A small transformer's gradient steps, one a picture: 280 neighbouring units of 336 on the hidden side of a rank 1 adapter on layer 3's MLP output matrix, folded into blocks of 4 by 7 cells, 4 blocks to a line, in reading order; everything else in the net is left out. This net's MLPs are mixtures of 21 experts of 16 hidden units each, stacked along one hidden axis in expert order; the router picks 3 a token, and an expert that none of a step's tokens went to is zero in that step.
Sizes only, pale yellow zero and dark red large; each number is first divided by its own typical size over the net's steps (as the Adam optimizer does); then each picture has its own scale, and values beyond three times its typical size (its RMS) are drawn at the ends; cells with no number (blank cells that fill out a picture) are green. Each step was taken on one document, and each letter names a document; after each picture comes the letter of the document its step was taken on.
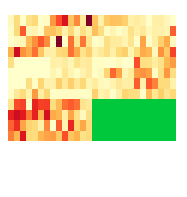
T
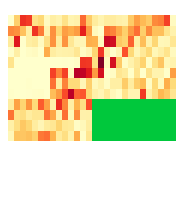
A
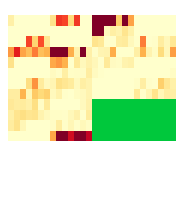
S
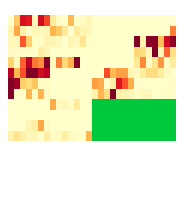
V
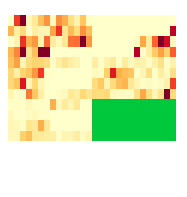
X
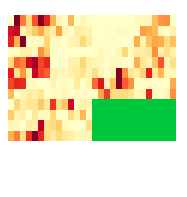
V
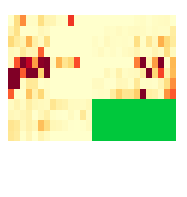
V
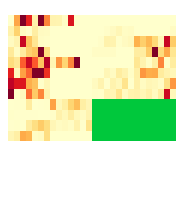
X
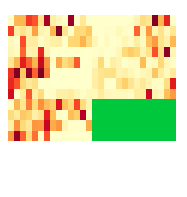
V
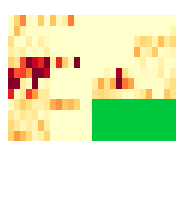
X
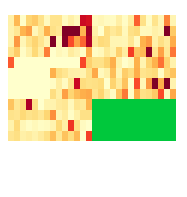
A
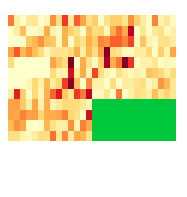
T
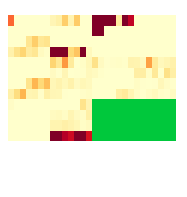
S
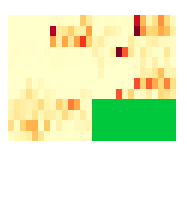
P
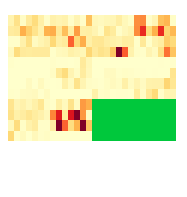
P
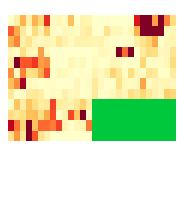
V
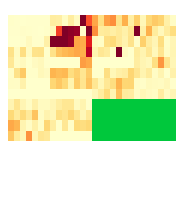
P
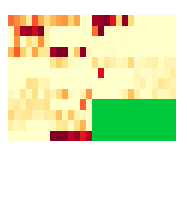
S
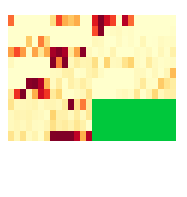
S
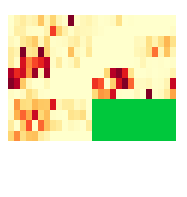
X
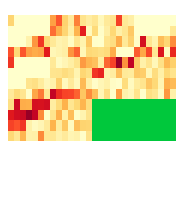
T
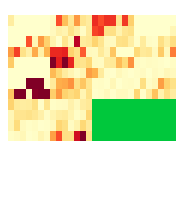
S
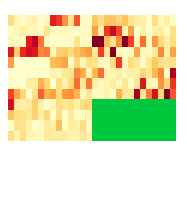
T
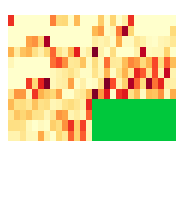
S
